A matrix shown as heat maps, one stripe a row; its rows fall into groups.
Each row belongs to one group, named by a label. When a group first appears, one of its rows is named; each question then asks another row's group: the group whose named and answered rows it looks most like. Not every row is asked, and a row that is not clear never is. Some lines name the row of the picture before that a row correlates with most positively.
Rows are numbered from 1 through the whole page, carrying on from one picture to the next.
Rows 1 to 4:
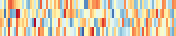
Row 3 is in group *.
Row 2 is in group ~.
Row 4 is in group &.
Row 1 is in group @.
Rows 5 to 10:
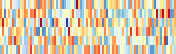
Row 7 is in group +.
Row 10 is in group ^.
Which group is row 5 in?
&
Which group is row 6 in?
~
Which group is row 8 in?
*
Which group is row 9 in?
@
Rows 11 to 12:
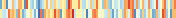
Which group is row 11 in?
+
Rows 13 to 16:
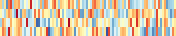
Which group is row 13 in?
@
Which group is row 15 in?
*
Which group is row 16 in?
@
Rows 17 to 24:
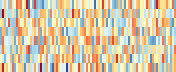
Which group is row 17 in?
*
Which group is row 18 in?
+
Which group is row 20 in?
^
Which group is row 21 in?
^
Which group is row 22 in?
+
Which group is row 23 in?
@
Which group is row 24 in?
+
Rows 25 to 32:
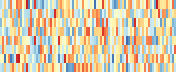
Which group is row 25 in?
*
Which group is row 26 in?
@
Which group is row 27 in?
^
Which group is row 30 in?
+
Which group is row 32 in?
^
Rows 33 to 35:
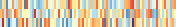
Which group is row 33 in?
+
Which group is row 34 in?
*
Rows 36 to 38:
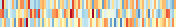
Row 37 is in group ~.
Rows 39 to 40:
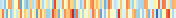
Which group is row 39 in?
@
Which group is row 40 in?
~
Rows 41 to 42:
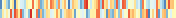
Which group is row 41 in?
^
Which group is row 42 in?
@
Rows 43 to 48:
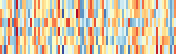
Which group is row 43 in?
&
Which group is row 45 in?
@
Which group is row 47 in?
~
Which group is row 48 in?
&
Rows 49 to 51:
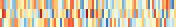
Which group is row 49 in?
~
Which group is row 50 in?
+
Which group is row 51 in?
@
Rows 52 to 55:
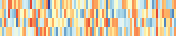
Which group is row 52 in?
@
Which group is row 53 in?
~
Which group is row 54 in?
^
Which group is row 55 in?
&
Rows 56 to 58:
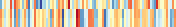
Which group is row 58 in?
&
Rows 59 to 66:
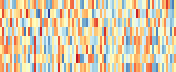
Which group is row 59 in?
~
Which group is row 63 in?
*
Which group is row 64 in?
*
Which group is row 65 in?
&
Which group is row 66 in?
*
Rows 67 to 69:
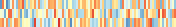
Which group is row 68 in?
@
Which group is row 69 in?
*
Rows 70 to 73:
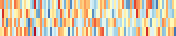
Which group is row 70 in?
*
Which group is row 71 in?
*
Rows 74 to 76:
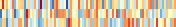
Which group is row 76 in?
+
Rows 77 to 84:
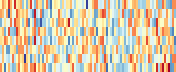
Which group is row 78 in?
*
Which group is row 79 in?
*
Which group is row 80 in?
~
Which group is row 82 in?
^
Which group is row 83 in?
+
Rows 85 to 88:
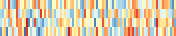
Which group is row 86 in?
&
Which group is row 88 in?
+
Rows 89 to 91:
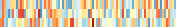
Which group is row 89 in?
^
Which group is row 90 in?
^
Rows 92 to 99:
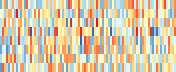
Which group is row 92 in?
+
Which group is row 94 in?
+
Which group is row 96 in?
^
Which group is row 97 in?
^
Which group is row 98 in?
@
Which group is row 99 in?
^
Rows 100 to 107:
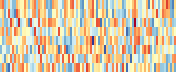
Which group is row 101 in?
~
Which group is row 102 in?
^
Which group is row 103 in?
*
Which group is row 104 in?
&
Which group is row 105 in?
^
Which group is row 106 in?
@
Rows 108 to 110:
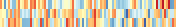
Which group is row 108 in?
~
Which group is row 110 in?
@
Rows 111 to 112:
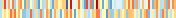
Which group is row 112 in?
@
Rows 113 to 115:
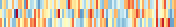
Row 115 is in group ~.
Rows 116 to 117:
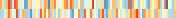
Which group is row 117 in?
&
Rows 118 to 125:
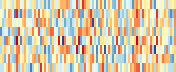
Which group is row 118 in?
*
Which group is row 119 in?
&
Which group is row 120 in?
&
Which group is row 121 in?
^
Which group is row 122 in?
&
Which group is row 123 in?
*
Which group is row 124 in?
~
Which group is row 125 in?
&
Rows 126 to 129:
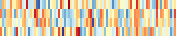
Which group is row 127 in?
&
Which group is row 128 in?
&
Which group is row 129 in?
&
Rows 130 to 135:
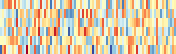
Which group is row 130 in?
@
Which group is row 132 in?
&
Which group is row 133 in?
^
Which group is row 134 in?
@
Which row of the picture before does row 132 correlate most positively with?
127
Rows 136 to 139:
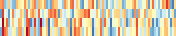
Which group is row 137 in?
^
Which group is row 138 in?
+
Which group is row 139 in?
+
